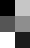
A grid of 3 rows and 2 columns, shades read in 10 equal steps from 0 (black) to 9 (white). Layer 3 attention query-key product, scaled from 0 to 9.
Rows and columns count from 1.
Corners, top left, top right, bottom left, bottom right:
0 7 9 1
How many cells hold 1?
1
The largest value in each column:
9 7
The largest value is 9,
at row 3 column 1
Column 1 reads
0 3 9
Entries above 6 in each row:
1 0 1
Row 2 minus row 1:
3 -2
